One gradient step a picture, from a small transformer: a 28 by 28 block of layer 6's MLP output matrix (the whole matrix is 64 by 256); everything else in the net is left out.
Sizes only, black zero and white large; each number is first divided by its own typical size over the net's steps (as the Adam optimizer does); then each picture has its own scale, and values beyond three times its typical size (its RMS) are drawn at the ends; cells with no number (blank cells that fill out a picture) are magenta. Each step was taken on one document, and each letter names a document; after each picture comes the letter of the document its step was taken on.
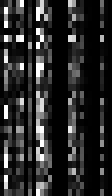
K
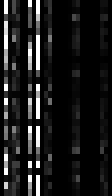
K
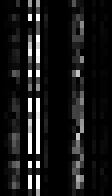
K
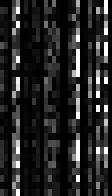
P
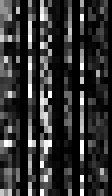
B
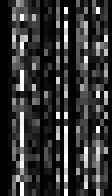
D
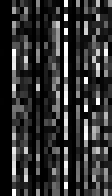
D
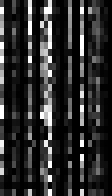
B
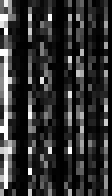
B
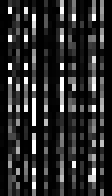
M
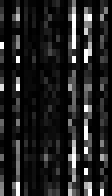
P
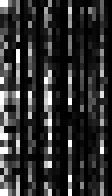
B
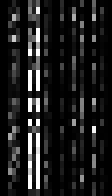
K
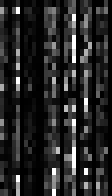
P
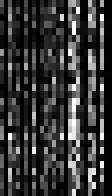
M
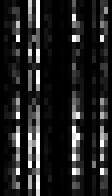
K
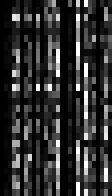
D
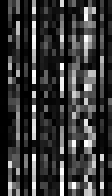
M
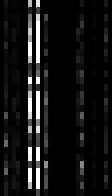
K
